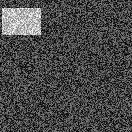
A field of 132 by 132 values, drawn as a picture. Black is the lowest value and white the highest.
Ninth with the highest average: top left. Average level on the scale: 30%. Stripes: none. Odd patch: higher, in the top left.
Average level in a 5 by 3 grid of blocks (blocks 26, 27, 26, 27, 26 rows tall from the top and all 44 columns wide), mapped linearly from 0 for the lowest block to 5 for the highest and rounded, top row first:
500
200
000
000
000
